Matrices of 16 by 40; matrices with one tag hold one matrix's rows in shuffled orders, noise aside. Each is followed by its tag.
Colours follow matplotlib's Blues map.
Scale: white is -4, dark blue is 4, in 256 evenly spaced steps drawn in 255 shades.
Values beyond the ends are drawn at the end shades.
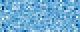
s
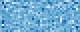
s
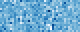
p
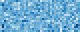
s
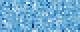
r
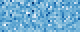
r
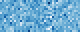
p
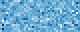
s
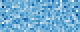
s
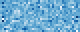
s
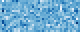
s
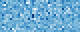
r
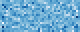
s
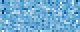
s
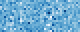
p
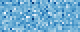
r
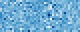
p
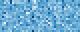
r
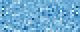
s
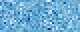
p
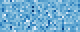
r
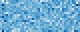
s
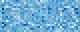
s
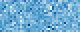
p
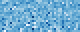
r
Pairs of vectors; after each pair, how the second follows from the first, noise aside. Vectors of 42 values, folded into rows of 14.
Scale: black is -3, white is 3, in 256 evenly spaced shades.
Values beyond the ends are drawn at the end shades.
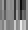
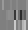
partly zeroed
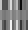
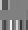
partly zeroed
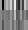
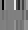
partly zeroed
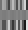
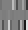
partly zeroed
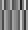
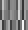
wrapped around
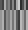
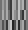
wrapped around
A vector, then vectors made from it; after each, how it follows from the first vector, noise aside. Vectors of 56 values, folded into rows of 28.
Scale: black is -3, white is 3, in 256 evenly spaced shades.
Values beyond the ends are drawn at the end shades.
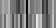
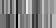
wrapped around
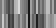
reversed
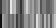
wrapped around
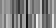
copied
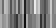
wrapped around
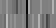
partly zeroed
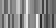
sign-scrambled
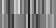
reversed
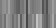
shrunk
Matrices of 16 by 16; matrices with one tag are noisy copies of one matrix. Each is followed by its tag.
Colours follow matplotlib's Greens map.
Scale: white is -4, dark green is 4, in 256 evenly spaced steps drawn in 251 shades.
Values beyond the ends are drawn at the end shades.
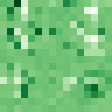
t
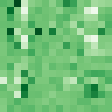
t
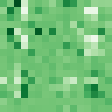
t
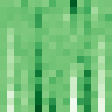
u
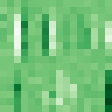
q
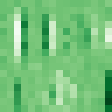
q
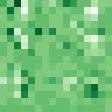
t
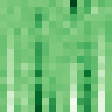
u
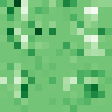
t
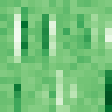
q
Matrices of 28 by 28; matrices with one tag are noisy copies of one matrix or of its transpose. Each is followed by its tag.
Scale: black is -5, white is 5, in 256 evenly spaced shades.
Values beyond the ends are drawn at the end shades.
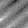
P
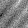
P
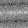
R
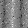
R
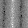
R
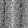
R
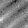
P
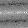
R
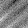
P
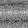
R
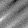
P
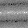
R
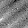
P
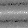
R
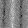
R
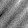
P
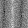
R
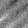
P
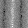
R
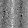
R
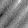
P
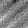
P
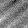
P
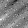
P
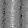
R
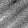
P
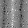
R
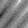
P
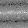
R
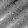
P
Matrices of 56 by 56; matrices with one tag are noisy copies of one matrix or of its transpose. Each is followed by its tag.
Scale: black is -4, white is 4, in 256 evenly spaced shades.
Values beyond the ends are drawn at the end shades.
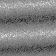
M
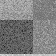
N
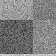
N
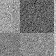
N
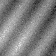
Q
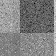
N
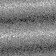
M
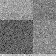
N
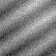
Q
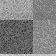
N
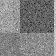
N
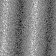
M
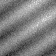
Q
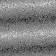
M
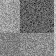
N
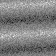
M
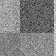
N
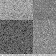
N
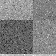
N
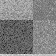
N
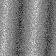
M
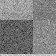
N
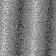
M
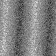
M
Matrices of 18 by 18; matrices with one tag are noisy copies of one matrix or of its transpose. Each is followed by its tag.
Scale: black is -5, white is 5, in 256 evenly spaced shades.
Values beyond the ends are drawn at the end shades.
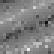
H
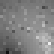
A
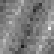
H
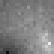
A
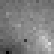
A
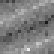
H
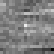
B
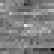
B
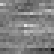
B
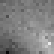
A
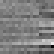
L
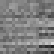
L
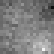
A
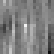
B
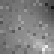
A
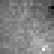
A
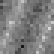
H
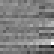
L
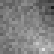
A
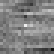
B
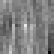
B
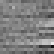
L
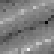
H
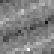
H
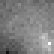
A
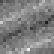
H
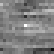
B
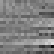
L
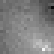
A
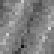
H
